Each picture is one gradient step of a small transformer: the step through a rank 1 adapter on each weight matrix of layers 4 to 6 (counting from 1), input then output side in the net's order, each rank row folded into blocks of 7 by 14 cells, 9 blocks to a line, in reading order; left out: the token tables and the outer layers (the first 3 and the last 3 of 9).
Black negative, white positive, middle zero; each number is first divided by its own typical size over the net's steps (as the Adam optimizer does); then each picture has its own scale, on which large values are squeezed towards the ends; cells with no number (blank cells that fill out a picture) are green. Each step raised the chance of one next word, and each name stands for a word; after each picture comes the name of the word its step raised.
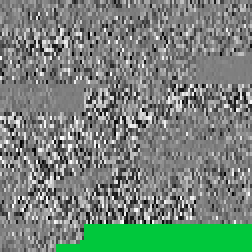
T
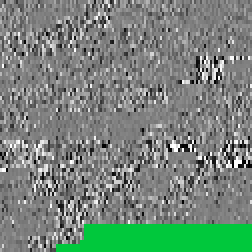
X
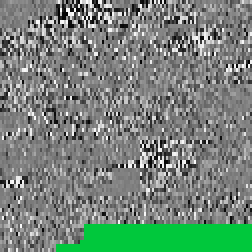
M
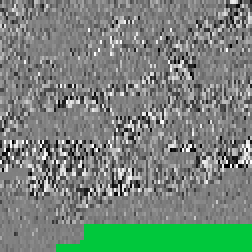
X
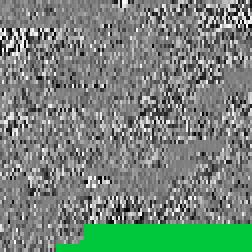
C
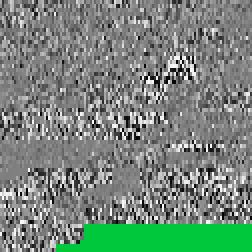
M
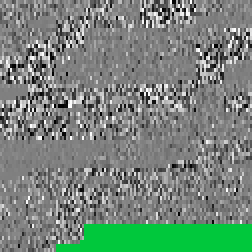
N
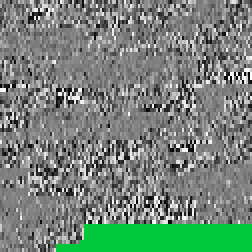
T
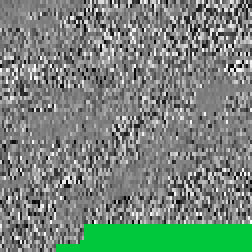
C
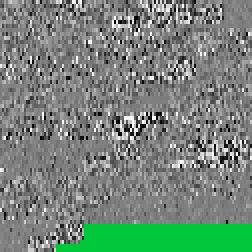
N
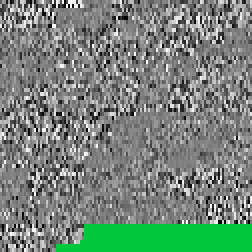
M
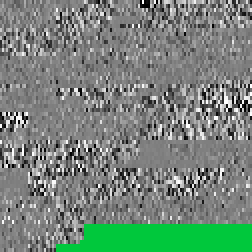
X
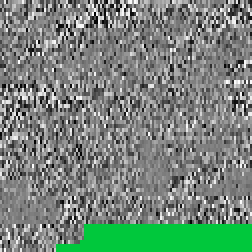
C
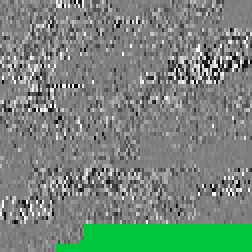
N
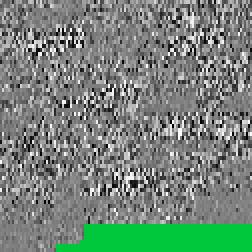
T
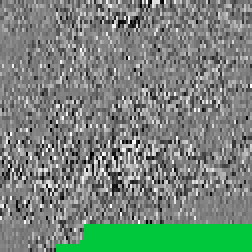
X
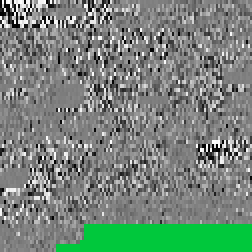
T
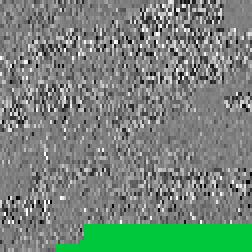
N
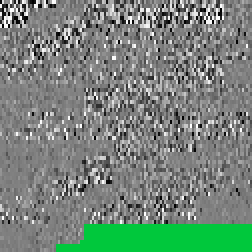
N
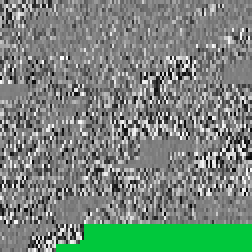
T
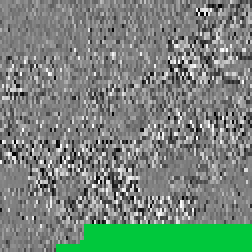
X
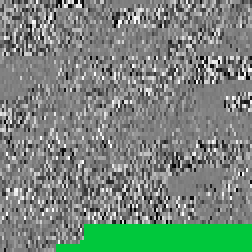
N
